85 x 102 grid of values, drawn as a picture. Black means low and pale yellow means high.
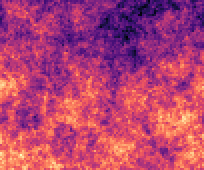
Overall the values sit about 50% of the way up the scale. The texture is blotchy. The field climbs toward the bottom. There are no regular stripes. The histogram is bell-shaped.
